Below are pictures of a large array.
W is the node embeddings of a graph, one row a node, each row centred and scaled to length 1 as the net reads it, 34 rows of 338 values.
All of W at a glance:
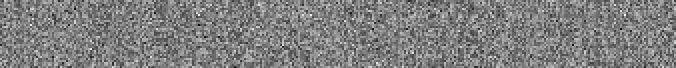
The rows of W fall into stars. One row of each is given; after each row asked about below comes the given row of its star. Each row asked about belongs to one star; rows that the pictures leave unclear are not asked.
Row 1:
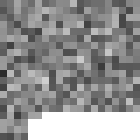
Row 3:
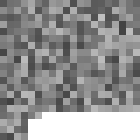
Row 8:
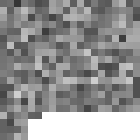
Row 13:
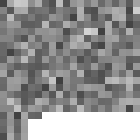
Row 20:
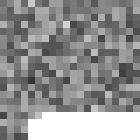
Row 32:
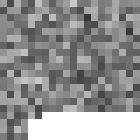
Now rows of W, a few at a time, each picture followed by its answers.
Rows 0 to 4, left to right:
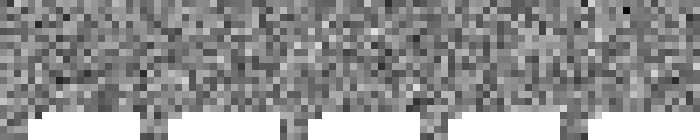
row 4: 20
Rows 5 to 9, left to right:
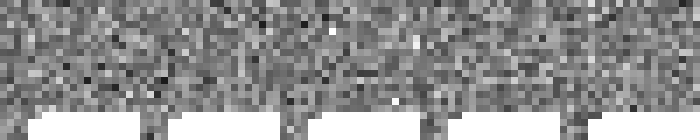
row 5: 1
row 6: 3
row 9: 13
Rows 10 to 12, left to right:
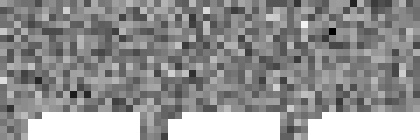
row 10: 8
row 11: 13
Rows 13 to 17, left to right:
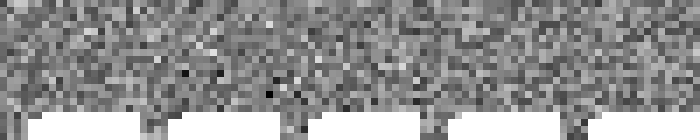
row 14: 32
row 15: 3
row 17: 1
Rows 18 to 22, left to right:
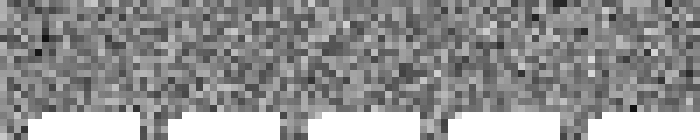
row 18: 32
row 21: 3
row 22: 13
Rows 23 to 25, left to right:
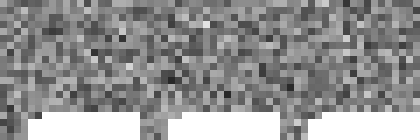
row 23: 8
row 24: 20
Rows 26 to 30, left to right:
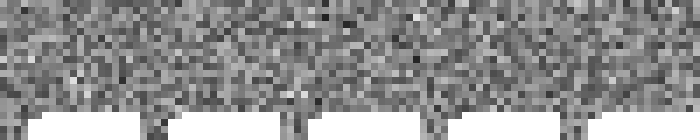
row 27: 1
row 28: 1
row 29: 32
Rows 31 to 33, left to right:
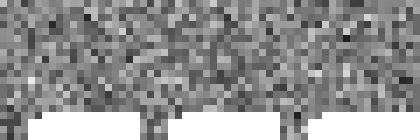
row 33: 13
